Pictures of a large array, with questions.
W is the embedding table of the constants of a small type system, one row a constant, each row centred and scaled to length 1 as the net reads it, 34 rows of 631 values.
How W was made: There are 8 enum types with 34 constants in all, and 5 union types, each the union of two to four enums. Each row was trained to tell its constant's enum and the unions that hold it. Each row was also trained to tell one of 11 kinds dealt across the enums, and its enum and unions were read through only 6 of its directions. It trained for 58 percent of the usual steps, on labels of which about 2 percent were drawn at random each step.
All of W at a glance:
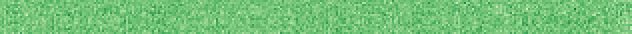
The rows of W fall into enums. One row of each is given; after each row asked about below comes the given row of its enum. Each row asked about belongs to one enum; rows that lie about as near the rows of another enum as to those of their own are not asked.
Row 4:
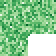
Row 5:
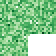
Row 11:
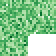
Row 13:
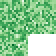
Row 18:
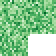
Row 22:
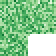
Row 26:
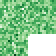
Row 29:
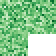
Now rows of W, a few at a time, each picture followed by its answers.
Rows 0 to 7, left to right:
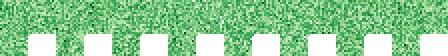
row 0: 13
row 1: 26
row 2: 4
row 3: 18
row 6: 11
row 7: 13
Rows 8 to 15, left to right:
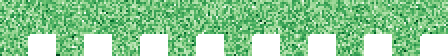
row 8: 5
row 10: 5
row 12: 22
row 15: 11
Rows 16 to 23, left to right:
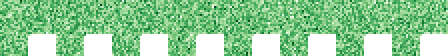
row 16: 5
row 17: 4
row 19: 26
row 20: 22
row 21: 18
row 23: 22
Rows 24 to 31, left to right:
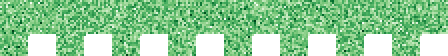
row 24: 18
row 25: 4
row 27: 5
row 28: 13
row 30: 11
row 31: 22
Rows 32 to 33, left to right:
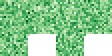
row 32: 13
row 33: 18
